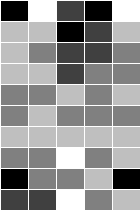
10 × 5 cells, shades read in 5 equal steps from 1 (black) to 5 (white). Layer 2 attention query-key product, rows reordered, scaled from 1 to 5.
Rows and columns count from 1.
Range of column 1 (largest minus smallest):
3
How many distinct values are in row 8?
3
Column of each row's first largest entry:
2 1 1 1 3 2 1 3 4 3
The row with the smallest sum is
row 9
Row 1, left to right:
1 5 2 1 5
